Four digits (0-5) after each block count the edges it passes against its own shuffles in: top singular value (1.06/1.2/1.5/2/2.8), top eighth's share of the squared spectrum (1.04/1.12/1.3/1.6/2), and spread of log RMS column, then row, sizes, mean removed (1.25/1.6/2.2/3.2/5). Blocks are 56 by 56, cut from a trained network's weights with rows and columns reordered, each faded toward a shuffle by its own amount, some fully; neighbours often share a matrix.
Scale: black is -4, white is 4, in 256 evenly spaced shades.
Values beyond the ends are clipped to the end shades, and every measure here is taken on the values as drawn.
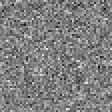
0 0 0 0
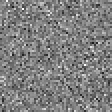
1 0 0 0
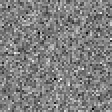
0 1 0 0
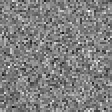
1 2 0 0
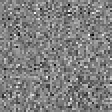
2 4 2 2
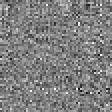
3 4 2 2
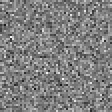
2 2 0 0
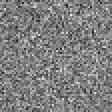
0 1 0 0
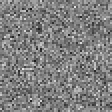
1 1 0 0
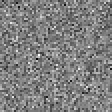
0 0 0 0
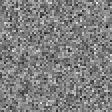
1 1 0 0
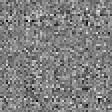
3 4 2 2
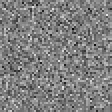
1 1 0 0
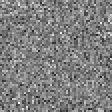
1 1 0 1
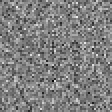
3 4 2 1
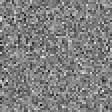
2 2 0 0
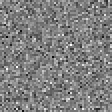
0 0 0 0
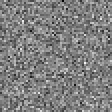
2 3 1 1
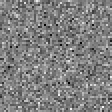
1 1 1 0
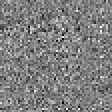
3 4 2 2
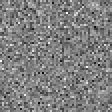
1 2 0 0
